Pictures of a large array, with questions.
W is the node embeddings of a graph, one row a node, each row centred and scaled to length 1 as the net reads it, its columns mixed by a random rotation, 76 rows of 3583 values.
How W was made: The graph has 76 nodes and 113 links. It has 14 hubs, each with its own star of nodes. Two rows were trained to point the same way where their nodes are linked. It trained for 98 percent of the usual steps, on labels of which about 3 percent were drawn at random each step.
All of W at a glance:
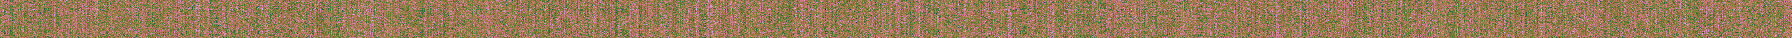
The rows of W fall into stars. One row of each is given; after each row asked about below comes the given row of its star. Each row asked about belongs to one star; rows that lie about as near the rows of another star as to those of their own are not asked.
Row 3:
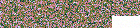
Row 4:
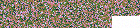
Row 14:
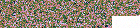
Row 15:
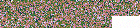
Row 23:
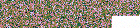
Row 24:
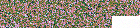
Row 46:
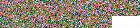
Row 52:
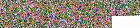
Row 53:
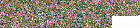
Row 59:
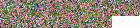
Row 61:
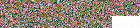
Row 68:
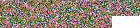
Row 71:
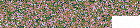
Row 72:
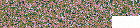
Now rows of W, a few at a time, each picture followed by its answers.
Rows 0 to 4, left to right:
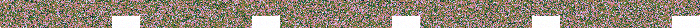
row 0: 23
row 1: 71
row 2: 15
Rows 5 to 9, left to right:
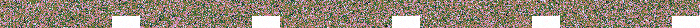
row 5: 4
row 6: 59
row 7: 14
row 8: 52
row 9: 24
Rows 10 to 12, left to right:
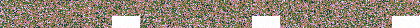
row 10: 53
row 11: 3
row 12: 23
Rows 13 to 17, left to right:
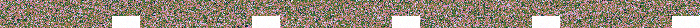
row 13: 52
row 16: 59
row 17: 52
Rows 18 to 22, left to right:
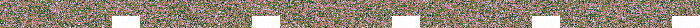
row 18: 23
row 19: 52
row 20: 61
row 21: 68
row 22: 72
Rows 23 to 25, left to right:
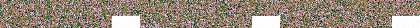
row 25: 3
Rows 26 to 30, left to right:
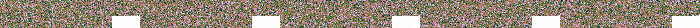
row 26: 23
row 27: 59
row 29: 46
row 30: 15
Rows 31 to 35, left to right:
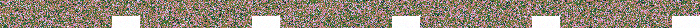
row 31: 3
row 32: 4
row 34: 68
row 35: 15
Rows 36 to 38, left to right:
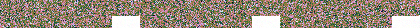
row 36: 24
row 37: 14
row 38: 53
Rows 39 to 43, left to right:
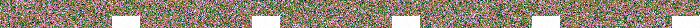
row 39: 4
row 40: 68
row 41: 15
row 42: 53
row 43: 14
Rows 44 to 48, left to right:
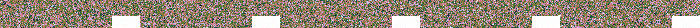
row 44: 4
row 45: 14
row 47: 24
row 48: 53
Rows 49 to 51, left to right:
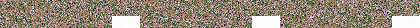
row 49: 68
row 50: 46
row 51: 68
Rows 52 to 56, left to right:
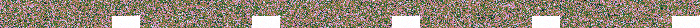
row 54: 68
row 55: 59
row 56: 15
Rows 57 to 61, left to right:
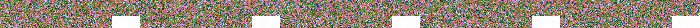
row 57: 24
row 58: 61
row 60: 3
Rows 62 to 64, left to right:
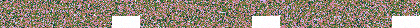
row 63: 52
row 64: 23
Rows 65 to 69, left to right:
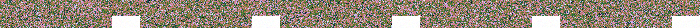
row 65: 59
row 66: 71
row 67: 53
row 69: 61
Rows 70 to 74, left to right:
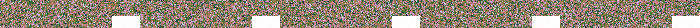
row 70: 23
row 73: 15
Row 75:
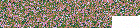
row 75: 46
